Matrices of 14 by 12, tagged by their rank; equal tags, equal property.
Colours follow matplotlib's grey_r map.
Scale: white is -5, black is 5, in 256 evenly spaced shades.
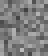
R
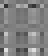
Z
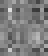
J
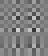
Z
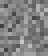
R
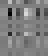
Z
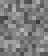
R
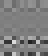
Z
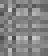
J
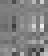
J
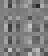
J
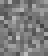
R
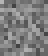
R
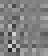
J
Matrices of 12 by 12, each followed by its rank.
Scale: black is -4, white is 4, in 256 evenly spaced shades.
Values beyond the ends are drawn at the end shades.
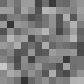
full rank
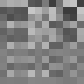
two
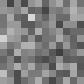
full rank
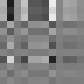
one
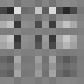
one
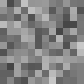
full rank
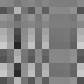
one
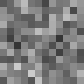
full rank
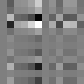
one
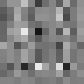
two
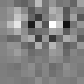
two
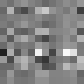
two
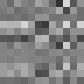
two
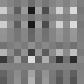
one
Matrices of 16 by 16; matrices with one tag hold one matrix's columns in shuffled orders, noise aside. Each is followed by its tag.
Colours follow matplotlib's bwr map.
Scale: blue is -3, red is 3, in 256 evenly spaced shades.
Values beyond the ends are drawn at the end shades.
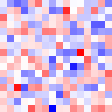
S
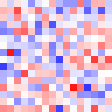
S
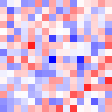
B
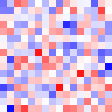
S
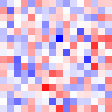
B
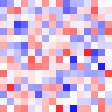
S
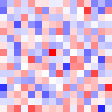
S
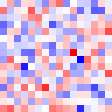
S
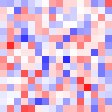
B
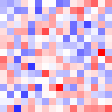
S
